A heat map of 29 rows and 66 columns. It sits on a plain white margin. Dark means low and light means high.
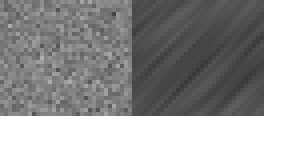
It is made of 1 by 2 panels. Panel 1,1: middling, fine-grained. Panel 1,2: low, slanting up to the right, faint in contrast.
